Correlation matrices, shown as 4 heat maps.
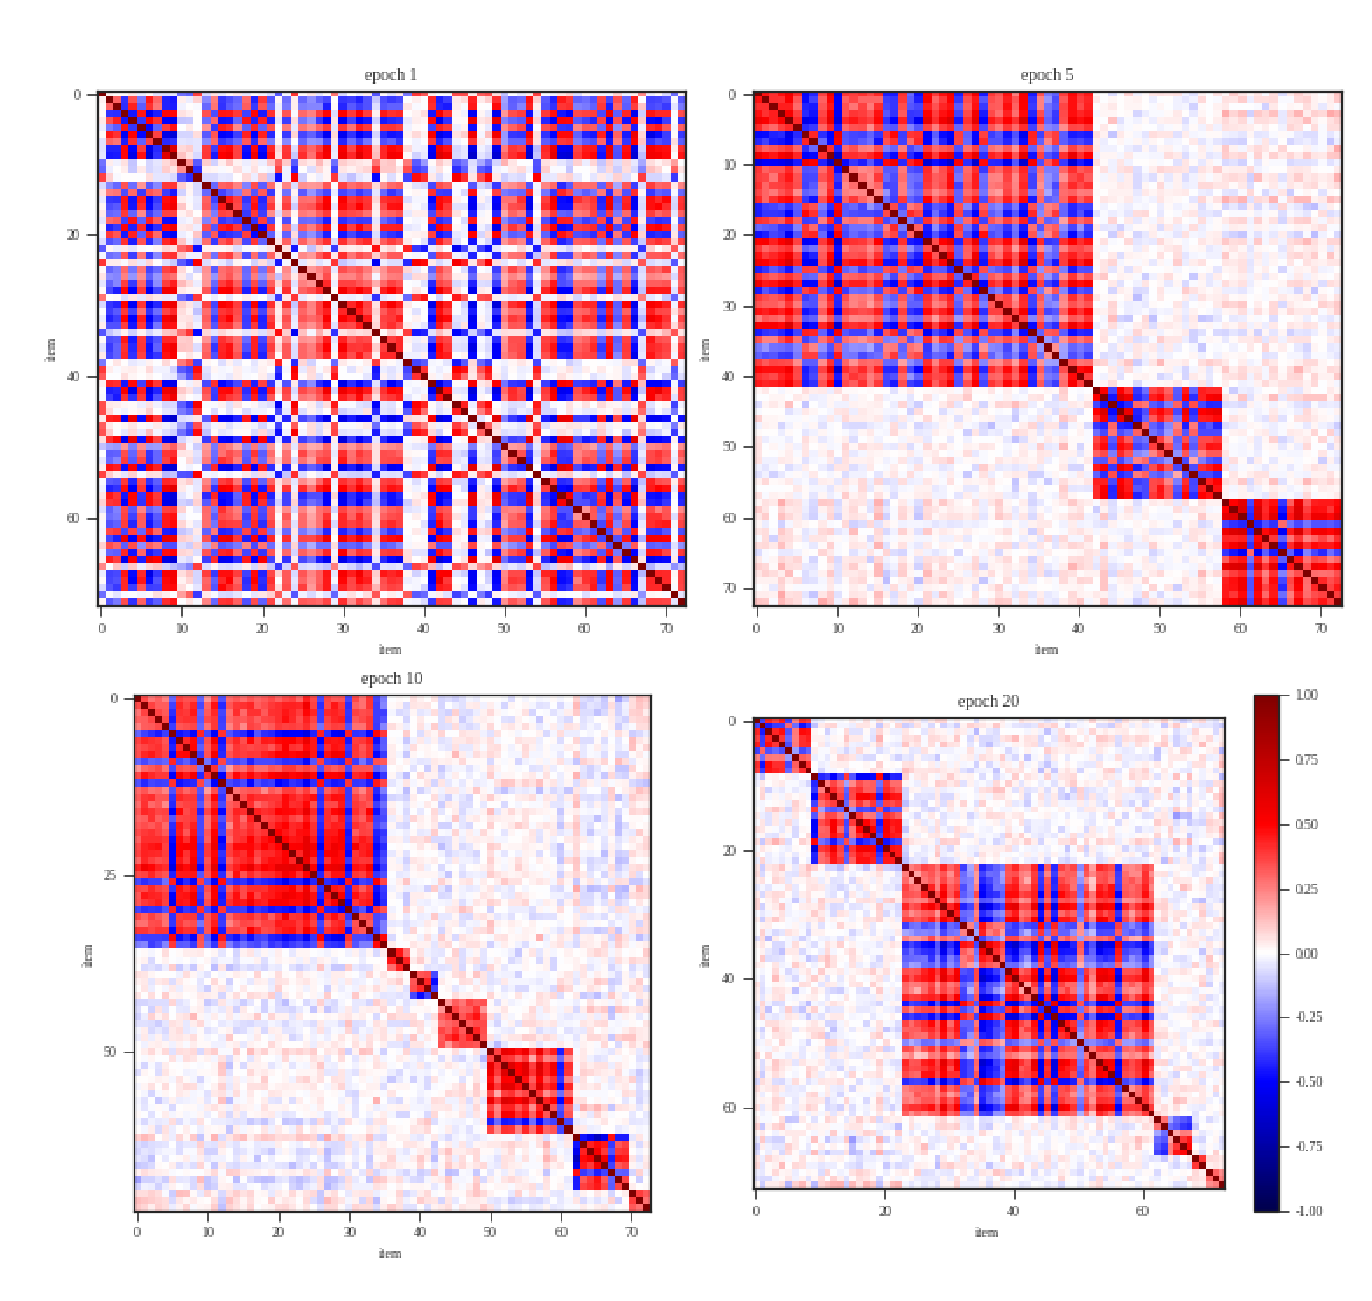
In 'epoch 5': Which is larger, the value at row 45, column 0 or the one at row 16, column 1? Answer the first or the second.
the first
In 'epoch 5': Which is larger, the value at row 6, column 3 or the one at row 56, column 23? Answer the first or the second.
the second
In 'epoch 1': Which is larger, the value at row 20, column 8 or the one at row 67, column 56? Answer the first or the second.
the second
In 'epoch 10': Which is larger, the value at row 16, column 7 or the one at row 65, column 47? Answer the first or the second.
the first
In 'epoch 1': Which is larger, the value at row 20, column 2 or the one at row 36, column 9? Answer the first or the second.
the second
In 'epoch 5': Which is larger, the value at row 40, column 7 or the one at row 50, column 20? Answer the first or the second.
the second
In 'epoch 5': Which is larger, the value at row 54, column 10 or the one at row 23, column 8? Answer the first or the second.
the second
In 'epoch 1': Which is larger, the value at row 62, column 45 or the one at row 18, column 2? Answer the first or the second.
the second
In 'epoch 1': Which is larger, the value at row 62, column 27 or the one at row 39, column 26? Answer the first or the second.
the second
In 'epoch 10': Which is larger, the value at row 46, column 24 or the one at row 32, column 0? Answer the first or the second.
the second
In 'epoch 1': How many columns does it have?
73
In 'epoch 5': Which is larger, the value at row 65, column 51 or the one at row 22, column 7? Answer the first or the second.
the first
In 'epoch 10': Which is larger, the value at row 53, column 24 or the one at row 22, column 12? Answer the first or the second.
the first
